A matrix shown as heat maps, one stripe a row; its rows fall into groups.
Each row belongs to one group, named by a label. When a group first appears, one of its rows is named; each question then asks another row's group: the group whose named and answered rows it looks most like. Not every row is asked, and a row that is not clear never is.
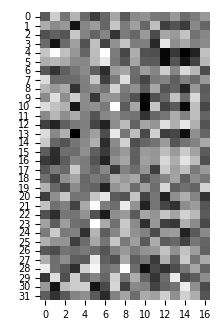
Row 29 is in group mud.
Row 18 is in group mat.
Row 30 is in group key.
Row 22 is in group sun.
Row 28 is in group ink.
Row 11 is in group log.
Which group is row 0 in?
mud
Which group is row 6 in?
sun
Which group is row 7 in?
ink
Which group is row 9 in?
log
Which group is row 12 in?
sun
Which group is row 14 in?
ink
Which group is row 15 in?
sun
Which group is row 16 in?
sun
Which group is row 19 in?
ink
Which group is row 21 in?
ink
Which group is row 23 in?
ink
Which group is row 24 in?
mud
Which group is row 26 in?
sun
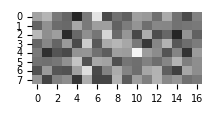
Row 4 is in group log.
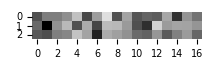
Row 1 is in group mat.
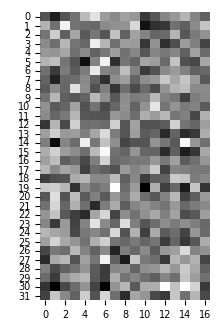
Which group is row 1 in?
mat
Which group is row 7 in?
sun
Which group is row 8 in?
log
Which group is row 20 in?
mud
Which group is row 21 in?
mud
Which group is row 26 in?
log
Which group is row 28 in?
sun
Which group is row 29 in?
key
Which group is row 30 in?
sun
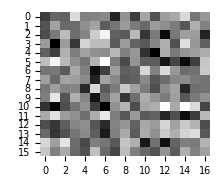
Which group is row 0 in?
log
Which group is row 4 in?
mat
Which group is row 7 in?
key
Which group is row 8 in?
mud
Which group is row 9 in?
mud
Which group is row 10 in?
sun
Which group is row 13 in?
sun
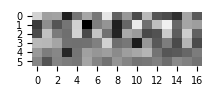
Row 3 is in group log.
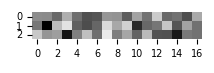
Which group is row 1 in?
mat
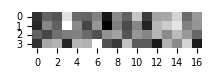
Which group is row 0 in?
log
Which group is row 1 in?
log
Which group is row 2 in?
sun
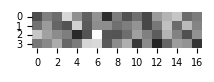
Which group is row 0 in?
log
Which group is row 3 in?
ink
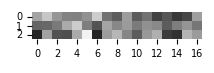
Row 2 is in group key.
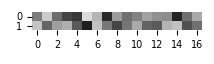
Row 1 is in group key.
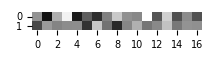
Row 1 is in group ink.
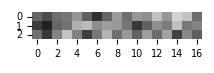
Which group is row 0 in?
sun
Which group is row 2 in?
mat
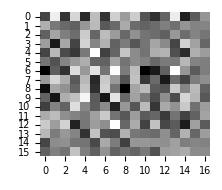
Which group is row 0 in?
mud
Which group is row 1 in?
ink
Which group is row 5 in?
key
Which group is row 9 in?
key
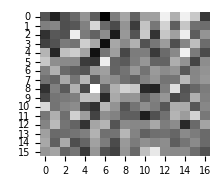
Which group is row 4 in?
key
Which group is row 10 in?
key
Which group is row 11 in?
log
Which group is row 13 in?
ink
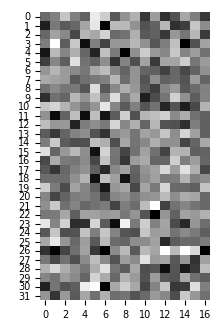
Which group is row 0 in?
ink
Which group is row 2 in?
ink
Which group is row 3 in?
mud
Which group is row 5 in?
log
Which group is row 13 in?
sun
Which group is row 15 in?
key
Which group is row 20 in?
sun
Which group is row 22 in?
mat
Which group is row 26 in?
sun
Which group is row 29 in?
ink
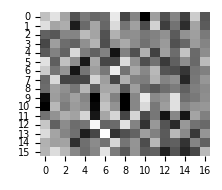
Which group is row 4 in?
log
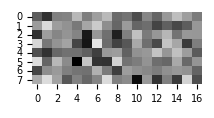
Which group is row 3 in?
key
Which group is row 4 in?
sun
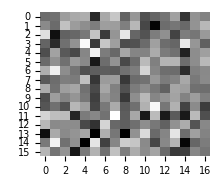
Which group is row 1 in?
mat
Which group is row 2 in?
ink
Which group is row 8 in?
key
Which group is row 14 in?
mud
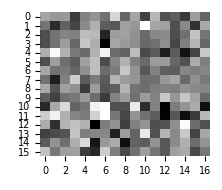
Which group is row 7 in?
mat
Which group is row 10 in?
ink
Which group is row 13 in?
log
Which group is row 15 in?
key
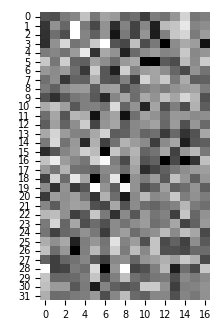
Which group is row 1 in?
log
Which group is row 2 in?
log
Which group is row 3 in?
ink
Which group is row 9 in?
sun
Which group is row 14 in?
mud
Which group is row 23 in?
mud
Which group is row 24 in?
sun
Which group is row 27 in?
sun
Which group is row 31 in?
ink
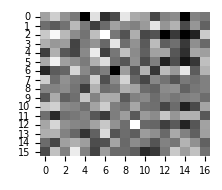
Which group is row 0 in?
mud
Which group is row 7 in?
ink
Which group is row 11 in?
sun
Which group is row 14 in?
key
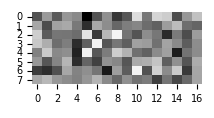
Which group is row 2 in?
ink
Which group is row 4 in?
mud
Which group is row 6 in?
log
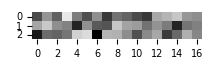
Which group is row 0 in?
log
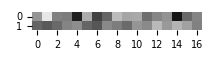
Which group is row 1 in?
sun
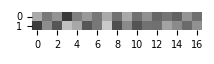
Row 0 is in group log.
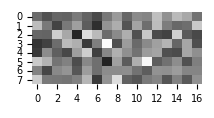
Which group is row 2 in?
ink
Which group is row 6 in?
mat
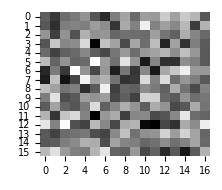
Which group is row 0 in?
sun
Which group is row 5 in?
ink
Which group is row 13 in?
sun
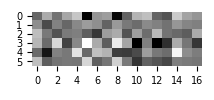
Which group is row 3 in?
ink
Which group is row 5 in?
ink
